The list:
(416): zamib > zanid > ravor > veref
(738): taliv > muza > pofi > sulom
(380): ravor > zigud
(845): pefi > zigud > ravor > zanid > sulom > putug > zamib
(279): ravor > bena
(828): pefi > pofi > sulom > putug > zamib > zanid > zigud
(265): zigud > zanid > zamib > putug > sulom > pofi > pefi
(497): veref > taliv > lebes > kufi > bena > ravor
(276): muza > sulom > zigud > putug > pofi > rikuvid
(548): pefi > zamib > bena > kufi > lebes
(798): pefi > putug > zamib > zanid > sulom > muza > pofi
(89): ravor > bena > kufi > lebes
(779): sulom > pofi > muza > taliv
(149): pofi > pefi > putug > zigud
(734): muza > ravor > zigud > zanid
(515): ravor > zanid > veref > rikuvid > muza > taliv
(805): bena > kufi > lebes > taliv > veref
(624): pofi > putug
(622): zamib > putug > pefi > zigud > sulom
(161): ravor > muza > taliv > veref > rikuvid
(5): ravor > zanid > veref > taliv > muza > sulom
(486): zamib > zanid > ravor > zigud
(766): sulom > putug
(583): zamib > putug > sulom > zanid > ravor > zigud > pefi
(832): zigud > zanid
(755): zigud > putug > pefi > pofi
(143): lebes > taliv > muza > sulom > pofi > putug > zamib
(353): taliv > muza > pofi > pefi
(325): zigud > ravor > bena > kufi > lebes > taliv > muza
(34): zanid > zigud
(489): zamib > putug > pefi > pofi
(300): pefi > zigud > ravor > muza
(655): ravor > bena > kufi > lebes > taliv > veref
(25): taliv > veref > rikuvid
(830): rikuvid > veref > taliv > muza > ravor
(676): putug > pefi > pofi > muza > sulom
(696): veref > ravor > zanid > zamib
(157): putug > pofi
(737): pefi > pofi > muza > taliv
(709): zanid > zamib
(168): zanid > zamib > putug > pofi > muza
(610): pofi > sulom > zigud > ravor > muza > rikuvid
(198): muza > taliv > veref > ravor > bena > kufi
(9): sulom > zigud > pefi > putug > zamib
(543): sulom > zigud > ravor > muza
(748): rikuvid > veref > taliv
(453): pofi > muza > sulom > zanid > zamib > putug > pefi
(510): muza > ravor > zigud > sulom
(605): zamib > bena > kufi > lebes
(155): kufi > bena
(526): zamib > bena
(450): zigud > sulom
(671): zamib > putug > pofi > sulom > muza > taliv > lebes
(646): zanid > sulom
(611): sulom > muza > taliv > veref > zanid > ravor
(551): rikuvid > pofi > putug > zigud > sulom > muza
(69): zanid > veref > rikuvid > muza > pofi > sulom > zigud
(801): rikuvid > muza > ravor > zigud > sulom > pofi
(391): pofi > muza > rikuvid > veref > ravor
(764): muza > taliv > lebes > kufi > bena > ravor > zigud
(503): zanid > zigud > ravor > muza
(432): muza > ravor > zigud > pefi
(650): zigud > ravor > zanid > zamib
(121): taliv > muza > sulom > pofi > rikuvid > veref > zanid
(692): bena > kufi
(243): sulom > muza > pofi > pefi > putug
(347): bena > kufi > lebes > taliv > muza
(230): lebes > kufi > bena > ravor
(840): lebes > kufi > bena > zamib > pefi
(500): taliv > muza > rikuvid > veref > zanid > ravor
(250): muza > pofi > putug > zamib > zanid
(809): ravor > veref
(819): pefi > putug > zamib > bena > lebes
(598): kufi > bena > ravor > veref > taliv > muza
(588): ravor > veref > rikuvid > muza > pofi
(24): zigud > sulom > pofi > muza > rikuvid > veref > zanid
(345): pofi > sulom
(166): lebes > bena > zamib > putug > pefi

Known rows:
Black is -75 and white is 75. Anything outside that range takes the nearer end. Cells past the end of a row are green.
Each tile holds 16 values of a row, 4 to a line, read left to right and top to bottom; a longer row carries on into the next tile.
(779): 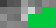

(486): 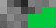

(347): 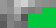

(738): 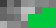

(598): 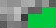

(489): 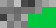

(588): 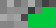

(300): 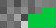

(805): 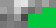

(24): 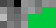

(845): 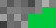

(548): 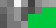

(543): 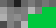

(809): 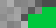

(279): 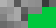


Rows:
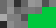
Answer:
(801)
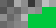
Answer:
(828)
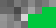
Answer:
(453)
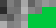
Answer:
(737)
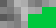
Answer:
(143)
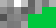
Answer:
(166)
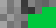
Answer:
(416)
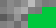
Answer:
(764)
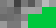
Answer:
(755)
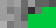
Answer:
(696)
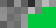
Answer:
(9)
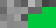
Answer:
(161)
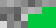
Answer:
(157)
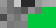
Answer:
(622)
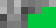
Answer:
(605)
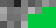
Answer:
(450)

